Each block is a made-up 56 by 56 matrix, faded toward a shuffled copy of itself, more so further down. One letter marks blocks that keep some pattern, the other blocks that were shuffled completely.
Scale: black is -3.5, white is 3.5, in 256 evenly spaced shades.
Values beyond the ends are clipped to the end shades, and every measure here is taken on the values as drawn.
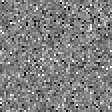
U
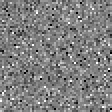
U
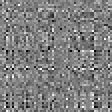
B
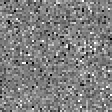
U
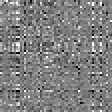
B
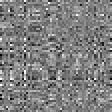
B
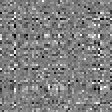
B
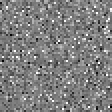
U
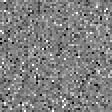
U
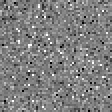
U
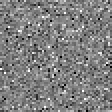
U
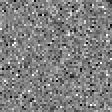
U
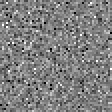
U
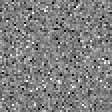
U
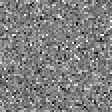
U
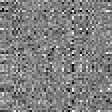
B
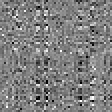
B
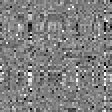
B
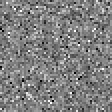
U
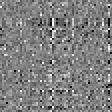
B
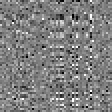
B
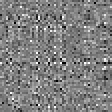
B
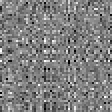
B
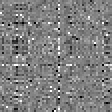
B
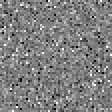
U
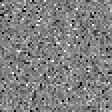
U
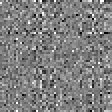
B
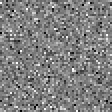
U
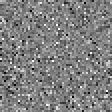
U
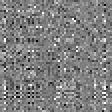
B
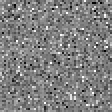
U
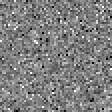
U
